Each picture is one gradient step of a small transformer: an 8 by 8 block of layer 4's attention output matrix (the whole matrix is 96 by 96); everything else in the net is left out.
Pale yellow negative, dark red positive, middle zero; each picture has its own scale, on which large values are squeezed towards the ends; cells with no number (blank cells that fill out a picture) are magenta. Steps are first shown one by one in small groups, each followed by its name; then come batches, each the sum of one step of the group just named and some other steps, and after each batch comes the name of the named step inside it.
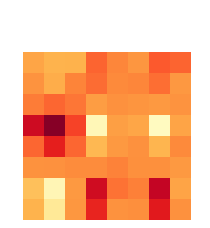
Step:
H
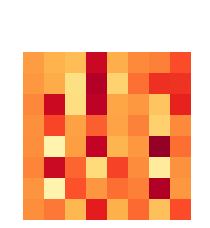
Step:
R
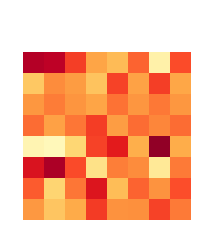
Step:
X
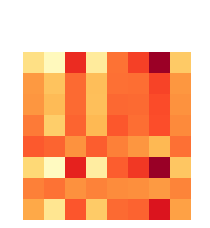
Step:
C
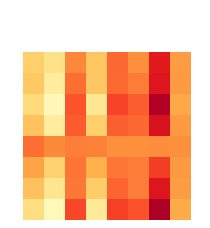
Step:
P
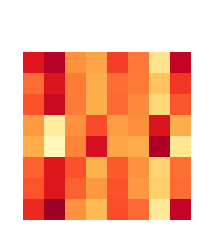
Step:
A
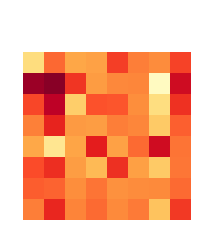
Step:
R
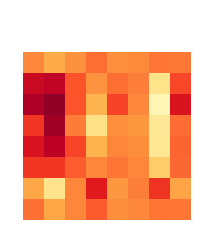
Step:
H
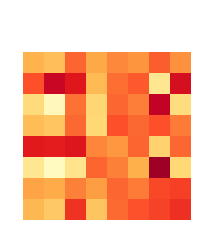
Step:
P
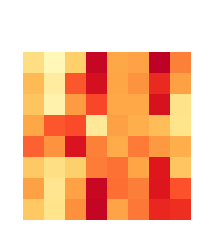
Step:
H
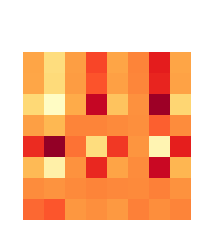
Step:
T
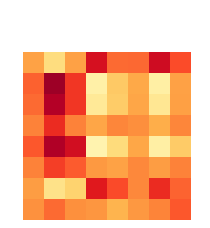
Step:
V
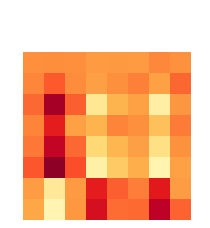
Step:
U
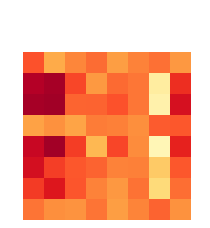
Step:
T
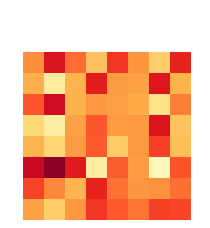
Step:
U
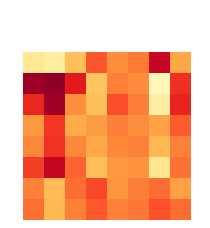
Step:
U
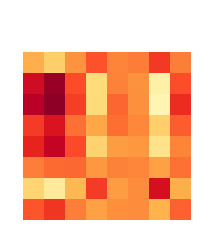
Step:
V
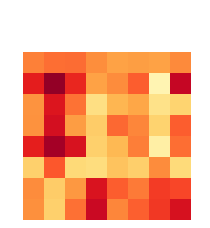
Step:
U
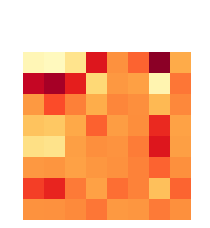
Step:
V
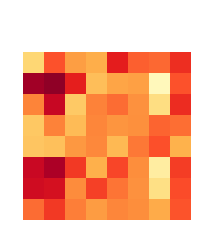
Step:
V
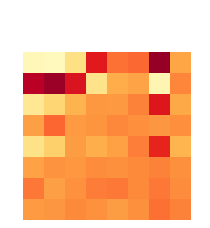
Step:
V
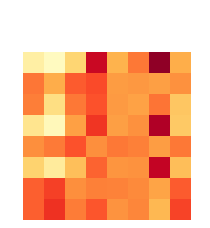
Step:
T
